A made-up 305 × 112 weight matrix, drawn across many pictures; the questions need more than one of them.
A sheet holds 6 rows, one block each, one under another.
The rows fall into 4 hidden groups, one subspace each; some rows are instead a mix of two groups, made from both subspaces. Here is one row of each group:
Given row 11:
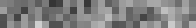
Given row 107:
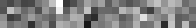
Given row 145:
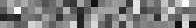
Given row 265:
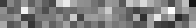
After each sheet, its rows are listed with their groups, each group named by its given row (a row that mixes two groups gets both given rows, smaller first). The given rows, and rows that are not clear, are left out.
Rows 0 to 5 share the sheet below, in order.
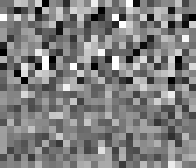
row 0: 11 and 145
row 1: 11 and 107
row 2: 107
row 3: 265
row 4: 11
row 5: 11
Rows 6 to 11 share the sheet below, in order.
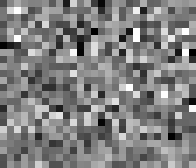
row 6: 11 and 145
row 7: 145
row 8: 265
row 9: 11
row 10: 11
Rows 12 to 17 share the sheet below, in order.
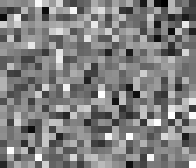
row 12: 265
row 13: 11
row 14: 107
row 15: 11
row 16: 11
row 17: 145
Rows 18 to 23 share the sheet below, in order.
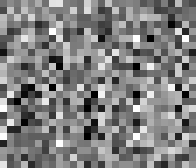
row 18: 11
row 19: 107
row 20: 107
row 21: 107
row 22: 107
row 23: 107 and 265
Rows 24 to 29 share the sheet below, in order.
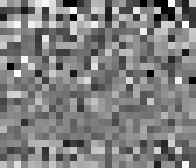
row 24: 265
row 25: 11 and 265
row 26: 107 and 145
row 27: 145
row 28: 107 and 265
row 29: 265
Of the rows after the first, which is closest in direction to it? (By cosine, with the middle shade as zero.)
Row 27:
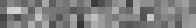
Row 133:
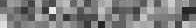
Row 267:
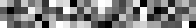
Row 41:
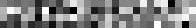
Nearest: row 41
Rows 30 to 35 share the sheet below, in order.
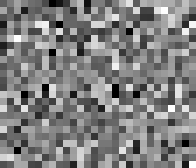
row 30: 11
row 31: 145
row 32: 107
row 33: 107
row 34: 265
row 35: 145
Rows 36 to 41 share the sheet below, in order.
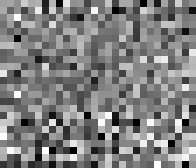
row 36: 107 and 265
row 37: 145
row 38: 265
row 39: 145
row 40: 107
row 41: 265
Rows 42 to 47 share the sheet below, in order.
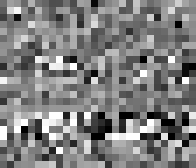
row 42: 145
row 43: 11 and 265
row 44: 107 and 265
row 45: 265
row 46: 11
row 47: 107 and 145
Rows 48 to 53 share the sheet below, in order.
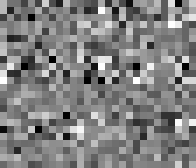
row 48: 11
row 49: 145
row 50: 107
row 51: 107 and 265
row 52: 265
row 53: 145
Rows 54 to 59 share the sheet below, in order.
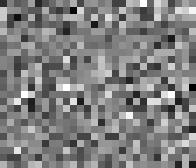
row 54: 265
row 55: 265
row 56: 11
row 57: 265
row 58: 11
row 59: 145
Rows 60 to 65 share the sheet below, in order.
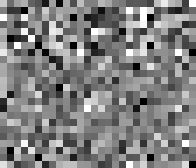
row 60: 145 and 265
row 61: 145
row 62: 107
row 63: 11 and 107
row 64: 265
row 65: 145
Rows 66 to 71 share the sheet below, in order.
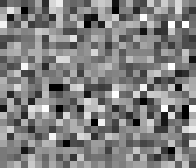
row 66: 107
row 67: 265
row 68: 265
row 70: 11 and 145
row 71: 265
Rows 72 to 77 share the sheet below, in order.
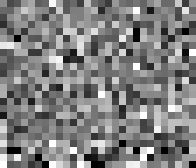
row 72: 107
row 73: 145
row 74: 107 and 265
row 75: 11
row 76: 265
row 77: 11 and 145
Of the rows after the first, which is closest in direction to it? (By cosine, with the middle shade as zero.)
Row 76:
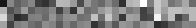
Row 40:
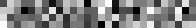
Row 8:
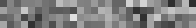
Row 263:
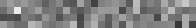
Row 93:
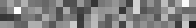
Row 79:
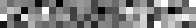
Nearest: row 8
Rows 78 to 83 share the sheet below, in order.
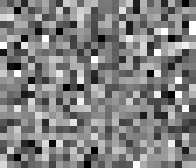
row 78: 145
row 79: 265
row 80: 145
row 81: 265
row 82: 265
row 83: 107
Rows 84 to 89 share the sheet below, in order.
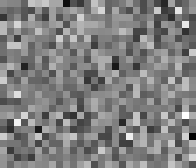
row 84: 265
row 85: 145 and 265
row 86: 107
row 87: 145
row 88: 145
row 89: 11 and 265
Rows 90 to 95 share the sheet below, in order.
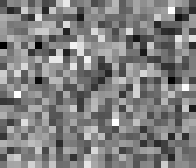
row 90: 265
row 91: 265
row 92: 11
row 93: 145
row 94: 107
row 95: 107 and 265
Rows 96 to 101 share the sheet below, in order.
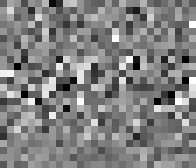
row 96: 107 and 145
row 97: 107
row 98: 145
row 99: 265
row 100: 107
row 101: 265
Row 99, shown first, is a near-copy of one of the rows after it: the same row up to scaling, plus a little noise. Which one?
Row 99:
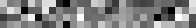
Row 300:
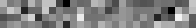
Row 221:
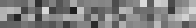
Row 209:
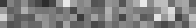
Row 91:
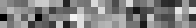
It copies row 300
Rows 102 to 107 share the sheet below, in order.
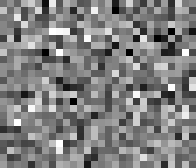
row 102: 107
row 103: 11
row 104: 11
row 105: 265
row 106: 145
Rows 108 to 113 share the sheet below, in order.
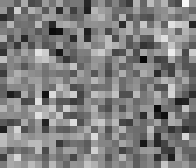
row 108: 11 and 145
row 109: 11
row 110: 265
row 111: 265
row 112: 265
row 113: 107 and 265
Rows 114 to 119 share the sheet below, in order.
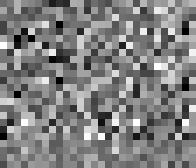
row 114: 11
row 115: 145 and 265
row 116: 11
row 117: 145
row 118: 107
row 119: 107
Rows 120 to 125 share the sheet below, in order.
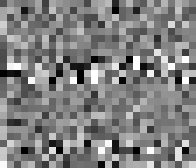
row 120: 107
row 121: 265
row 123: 107
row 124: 145
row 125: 107
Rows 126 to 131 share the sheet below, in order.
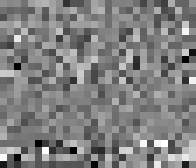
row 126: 265
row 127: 145
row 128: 145
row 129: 11
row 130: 107
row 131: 265
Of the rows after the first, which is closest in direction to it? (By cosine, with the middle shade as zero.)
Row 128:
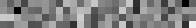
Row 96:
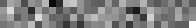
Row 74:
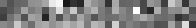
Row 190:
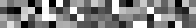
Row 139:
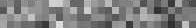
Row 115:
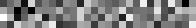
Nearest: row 115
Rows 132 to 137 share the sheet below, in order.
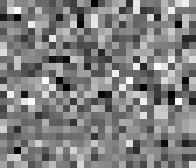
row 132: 145
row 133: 107 and 265
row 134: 11
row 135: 11 and 265
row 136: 265
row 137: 145 and 265
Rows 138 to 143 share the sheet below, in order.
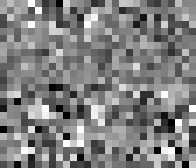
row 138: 107 and 145
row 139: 11
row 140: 107
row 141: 11 and 145
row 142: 265
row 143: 265
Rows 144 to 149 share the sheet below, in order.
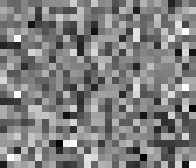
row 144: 145 and 265
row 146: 107
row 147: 145
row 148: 265
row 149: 107 and 145
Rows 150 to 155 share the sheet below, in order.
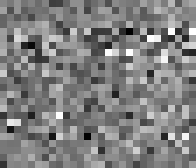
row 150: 11
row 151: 11
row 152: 145 and 265
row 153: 107
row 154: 107 and 145
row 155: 11 and 107
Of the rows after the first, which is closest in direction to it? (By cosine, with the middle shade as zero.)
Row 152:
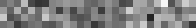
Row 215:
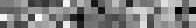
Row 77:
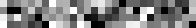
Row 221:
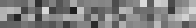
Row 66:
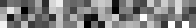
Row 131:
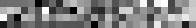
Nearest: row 131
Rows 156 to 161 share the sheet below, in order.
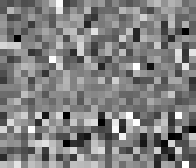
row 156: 107
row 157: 145
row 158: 107
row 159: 265
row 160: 11
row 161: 265
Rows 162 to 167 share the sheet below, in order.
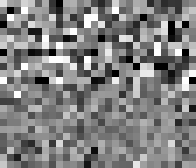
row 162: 107
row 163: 145 and 265
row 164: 11
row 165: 145
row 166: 265
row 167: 107
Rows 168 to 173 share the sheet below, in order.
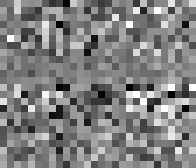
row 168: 11
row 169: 107 and 265
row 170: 11
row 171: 11 and 265
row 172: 11
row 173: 107 and 265
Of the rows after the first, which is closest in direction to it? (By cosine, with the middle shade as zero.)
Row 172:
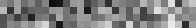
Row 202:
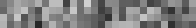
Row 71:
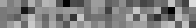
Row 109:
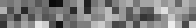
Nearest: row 109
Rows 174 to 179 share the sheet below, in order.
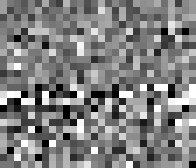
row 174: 11
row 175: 145 and 265
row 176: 145
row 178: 265
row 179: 107 and 145
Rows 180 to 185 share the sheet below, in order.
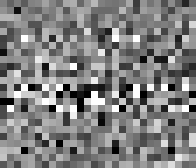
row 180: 145
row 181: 107
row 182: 265
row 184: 11 and 145
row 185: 107 and 265
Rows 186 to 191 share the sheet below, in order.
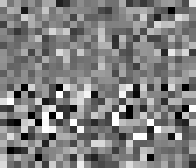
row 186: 265
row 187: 11 and 107
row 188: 11
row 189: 145
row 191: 145
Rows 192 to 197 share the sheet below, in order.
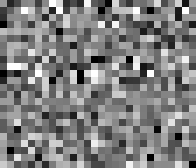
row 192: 107
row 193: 107 and 265
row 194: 145
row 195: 107 and 145
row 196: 145
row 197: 145
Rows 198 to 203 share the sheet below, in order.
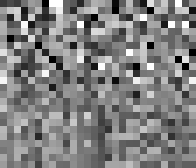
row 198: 107
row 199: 145
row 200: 107
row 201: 107
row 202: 11
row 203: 11
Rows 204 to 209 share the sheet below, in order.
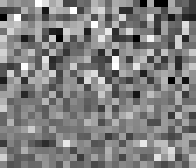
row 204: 265
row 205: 107
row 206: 107
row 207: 107
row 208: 11
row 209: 265
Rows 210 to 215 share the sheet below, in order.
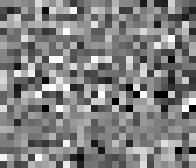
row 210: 265
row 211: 265
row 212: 11 and 145
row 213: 11
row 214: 145
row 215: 265
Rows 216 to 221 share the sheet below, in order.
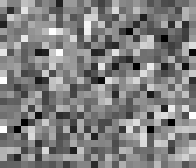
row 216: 107
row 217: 11
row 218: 11 and 107
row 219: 11 and 107
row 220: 265
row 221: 265
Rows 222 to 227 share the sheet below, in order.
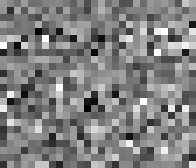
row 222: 11 and 145
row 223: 265
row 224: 265
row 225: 107
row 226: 11 and 145
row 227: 11
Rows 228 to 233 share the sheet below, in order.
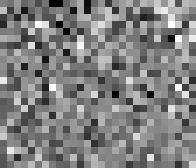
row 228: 11
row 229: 265
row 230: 107 and 145
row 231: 107
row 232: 107
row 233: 145
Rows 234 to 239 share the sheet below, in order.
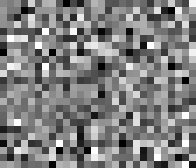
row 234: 265
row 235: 145
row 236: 11 and 265
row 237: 11
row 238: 145
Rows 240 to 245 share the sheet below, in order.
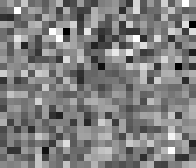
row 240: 145
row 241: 11 and 107
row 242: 265
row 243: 145
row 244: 11
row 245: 11 and 265
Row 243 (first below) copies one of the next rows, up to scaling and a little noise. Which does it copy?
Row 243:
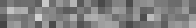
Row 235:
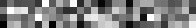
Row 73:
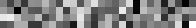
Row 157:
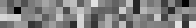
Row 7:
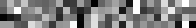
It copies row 235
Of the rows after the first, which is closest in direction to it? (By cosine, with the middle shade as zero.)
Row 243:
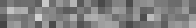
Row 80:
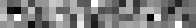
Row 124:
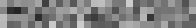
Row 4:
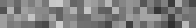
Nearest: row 4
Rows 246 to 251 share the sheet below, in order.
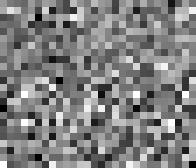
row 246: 265
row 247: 11 and 265
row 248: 11
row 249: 107
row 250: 107 and 265
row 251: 11 and 145
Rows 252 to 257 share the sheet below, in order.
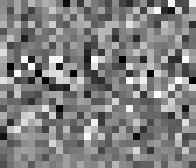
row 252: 11 and 265
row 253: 107
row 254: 145
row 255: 11
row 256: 107
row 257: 107
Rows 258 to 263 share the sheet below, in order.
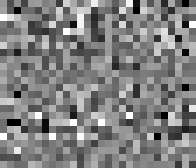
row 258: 145
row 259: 265
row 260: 107
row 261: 145
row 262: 145 and 265
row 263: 145
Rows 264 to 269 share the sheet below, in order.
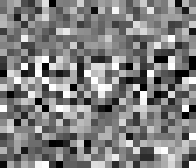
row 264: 107
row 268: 145
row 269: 11
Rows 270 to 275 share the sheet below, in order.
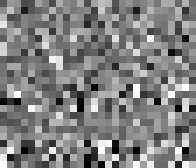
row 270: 107
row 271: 11 and 107
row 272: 107
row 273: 145
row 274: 107 and 265
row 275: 107
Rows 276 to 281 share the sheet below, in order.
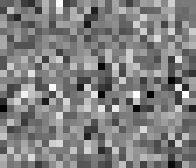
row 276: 107
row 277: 11 and 265
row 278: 11
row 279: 107
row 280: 107
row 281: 11
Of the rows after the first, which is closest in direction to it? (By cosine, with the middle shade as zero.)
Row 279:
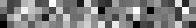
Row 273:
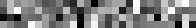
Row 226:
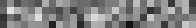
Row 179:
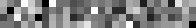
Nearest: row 179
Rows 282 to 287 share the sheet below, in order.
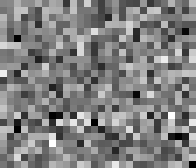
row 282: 11
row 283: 145
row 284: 265
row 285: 107
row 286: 107 and 145
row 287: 11 and 107
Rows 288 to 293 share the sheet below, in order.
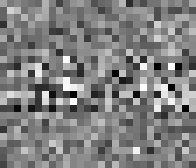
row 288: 145 and 265
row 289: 11
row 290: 11 and 265
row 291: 265
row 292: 265
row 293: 107
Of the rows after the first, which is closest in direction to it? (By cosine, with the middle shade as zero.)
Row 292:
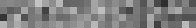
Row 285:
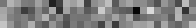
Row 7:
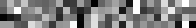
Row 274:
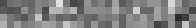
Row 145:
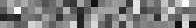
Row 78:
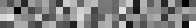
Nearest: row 274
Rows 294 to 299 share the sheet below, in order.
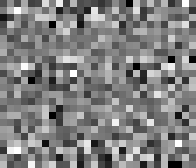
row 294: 145
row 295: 11 and 265
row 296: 265
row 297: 11
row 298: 107
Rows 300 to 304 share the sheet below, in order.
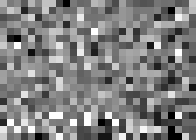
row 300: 265
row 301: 145
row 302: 11
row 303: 265
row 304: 11
